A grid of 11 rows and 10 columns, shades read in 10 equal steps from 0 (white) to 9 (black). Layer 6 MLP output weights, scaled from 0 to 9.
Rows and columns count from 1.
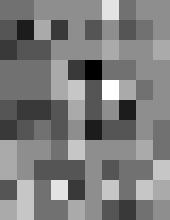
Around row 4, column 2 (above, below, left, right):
6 5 5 5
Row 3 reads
7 6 6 4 4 4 3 4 4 3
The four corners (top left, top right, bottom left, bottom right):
5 4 3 4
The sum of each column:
56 54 55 50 46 59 41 58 45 42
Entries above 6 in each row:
0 2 1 2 0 3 2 0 0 1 1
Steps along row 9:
up up same same down up down same down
